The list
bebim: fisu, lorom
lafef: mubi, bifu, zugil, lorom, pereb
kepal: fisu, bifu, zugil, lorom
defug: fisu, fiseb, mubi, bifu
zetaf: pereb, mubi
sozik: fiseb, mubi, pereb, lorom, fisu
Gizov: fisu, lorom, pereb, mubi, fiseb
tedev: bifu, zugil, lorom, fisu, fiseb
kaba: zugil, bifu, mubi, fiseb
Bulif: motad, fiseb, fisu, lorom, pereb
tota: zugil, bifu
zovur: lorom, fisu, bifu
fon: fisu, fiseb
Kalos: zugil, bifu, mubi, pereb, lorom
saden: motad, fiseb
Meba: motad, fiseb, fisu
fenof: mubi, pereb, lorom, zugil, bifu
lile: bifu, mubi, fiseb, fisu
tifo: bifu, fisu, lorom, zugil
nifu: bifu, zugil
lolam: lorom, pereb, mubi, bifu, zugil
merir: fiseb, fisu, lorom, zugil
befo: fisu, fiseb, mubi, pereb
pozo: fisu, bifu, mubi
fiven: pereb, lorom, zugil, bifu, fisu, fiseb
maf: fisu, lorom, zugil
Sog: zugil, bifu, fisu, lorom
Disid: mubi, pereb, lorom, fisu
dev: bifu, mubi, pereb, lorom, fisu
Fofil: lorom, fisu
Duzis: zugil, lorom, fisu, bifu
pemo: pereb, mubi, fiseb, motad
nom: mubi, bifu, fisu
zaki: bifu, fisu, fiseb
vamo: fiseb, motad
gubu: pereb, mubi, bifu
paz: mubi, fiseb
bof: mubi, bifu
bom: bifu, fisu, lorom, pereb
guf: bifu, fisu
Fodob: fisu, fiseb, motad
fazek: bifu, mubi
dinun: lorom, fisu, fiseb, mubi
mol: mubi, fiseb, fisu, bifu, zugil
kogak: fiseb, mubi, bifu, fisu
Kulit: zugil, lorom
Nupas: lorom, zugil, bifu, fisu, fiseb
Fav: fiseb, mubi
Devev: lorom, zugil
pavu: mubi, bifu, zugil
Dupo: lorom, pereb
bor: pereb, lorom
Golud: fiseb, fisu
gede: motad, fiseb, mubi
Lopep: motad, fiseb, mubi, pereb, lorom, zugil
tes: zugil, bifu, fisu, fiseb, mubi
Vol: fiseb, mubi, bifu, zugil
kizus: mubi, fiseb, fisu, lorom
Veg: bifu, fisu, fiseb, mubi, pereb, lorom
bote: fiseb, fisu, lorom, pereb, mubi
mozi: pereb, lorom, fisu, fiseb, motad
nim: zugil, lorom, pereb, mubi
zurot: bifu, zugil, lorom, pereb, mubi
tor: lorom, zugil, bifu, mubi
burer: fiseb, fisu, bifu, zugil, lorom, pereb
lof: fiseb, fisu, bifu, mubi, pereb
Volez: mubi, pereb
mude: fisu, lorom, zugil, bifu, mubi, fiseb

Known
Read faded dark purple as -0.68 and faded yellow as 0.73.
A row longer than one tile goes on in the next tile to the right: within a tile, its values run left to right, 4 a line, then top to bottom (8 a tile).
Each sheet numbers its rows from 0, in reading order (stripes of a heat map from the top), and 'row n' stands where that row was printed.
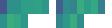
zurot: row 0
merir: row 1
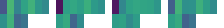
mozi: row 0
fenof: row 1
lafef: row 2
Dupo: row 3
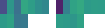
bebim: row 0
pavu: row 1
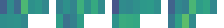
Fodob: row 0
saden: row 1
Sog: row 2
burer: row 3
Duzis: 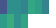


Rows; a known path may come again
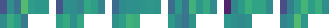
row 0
bom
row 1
Duzis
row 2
tota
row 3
Bulif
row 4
kizus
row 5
Vol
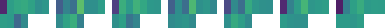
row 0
Volez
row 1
guf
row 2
pemo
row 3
Fodob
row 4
kepal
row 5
bof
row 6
pavu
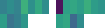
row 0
saden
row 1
fenof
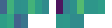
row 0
Dupo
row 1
nom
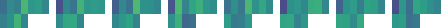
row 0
Golud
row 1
tifo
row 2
fon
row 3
mozi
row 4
Meba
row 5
tor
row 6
Kulit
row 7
bebim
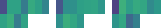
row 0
nim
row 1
zurot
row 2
zetaf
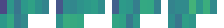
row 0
maf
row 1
Sog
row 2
Devev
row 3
vamo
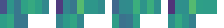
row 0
zovur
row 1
defug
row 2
gede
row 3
dev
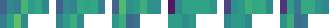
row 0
burer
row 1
merir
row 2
bor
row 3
lafef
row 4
sozik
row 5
Gizov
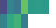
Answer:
Veg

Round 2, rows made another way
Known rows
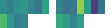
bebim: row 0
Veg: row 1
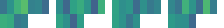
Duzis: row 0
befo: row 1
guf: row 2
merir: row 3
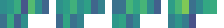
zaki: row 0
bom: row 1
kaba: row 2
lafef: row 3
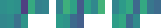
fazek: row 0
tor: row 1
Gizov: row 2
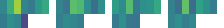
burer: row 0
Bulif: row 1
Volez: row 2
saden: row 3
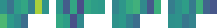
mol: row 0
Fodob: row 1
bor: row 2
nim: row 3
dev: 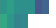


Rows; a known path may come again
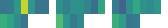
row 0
Sog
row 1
bebim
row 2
Devev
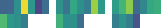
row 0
Kalos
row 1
pavu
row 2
lafef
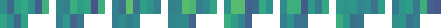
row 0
befo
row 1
Dupo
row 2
saden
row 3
lof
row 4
fenof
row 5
zetaf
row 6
Fofil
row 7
nim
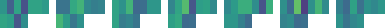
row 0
Fodob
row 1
tota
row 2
Golud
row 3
mude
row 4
bor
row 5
vamo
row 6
gede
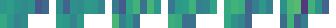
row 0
dev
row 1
nifu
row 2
Vol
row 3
zovur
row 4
Disid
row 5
tedev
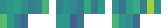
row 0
kepal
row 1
dinun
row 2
mol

